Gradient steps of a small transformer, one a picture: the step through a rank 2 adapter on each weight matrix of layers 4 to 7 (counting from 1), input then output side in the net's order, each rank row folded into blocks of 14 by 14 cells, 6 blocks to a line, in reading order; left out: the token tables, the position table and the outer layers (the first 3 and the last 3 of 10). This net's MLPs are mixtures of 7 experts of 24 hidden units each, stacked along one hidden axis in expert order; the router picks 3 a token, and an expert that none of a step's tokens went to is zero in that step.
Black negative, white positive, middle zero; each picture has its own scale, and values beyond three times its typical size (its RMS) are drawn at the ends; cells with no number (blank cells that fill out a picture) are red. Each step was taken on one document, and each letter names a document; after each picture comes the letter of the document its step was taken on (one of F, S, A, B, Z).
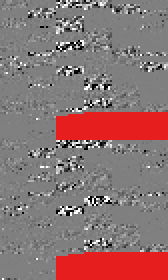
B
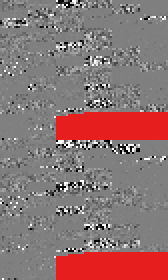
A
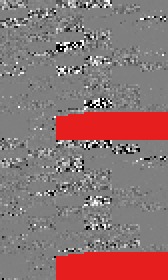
A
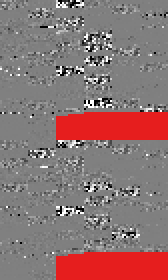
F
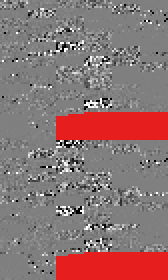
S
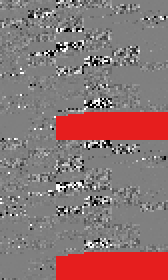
A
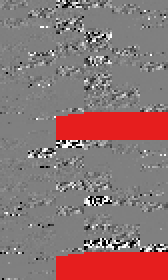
B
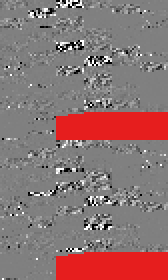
B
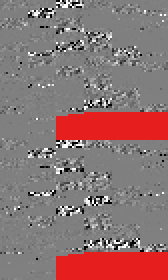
B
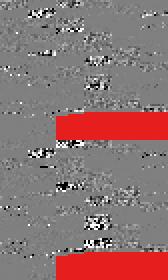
F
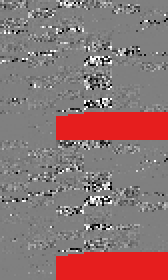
S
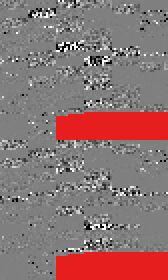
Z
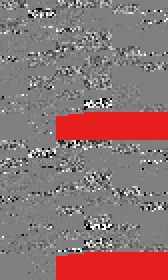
Z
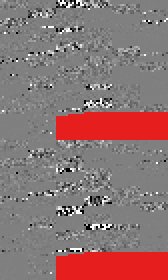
Z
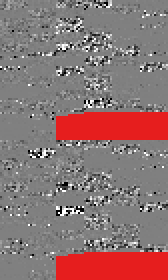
F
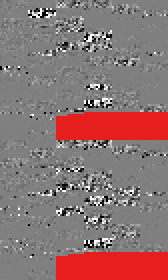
F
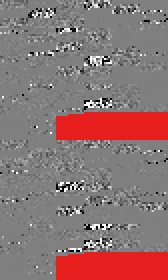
Z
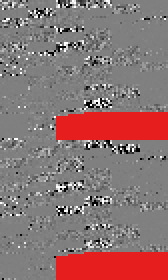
A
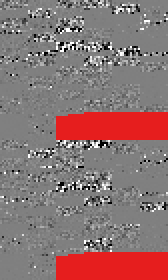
S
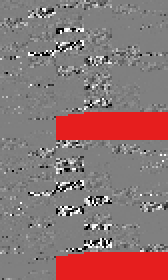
B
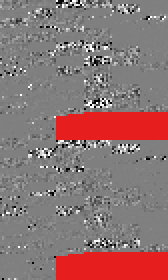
A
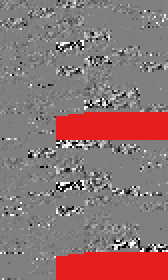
B
